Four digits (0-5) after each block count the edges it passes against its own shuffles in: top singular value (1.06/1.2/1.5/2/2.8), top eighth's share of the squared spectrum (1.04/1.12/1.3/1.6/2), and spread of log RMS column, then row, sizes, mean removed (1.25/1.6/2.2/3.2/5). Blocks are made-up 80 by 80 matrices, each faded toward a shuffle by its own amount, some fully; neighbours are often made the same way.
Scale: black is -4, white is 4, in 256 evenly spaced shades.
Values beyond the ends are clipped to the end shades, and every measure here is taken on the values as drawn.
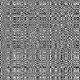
5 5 4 4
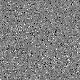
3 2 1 0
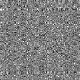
4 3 2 2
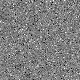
1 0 0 0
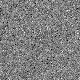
1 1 0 0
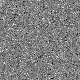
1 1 0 0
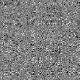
4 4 2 2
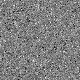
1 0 0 0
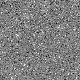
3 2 0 0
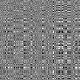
5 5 4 4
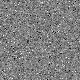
1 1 0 0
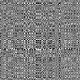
5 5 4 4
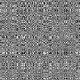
5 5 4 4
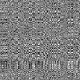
5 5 3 3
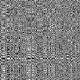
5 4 3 3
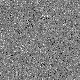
1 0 0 0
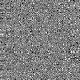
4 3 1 1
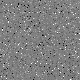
2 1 0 0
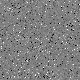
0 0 0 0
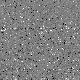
3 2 0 1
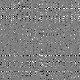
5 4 2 3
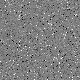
1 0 0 0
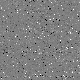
1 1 0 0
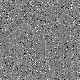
3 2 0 0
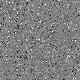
3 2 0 0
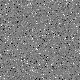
0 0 0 0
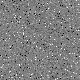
0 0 0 0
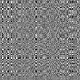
5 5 4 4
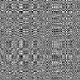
5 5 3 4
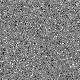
0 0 0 0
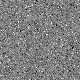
0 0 0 0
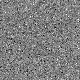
1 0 0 0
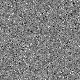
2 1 0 0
